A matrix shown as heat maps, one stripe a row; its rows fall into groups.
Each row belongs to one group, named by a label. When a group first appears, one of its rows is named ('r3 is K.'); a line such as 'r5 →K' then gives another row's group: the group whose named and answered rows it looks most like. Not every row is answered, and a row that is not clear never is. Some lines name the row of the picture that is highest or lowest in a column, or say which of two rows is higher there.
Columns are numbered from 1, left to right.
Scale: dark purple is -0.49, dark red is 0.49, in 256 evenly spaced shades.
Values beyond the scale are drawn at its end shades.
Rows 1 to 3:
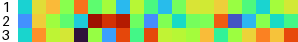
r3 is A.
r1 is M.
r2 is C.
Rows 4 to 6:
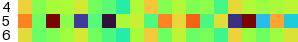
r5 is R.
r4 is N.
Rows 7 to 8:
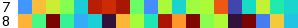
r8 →R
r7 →C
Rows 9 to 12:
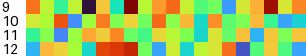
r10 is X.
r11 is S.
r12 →C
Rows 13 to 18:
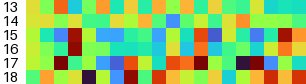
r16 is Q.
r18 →A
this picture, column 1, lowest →18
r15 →Q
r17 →R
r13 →X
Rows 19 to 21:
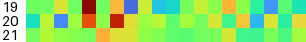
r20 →S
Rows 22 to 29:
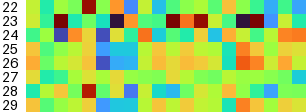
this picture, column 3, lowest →24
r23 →R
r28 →M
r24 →Q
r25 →N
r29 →N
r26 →N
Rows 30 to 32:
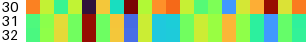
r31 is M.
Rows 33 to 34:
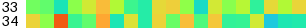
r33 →S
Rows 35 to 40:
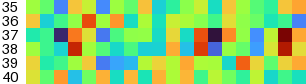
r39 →N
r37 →Q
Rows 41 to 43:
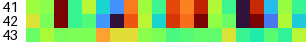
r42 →R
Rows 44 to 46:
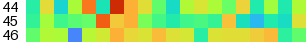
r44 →S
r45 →C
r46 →X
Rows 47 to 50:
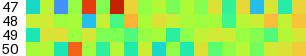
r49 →M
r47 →S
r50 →Q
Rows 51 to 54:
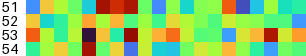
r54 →M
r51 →C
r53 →A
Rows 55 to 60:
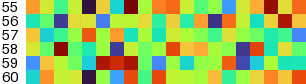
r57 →M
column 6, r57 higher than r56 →Yes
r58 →R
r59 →C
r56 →Q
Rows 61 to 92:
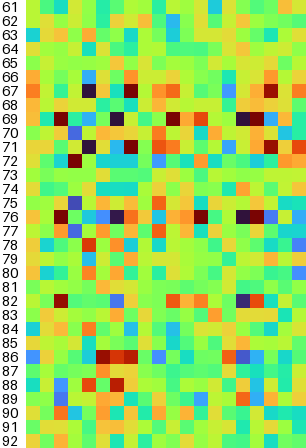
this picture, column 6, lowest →76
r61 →Q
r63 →M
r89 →S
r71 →A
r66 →A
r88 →S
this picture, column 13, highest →76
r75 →X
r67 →A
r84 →M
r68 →N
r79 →A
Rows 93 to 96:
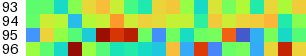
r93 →S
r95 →C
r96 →Q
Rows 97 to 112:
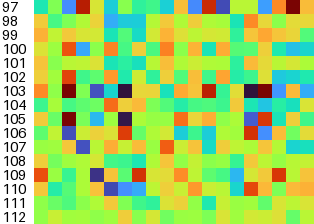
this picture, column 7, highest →106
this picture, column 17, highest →103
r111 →S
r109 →A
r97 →Q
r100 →X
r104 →C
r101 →N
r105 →R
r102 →X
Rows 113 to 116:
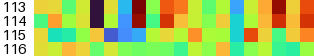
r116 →X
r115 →N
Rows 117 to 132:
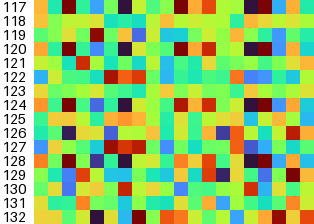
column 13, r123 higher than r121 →No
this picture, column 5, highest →119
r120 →R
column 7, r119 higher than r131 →Yes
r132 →A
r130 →S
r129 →Q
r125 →C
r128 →R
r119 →M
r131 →Q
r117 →R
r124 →R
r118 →N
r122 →C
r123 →N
